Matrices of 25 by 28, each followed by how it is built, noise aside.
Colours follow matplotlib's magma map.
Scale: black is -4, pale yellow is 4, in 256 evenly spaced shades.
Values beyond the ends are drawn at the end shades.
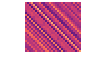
Toeplitz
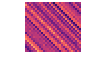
Toeplitz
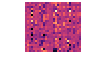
uneven columns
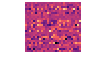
uneven rows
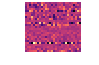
uneven rows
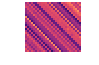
Toeplitz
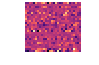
uneven rows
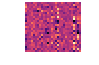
uneven columns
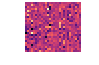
uneven columns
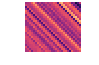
Toeplitz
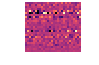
uneven rows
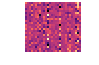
uneven columns
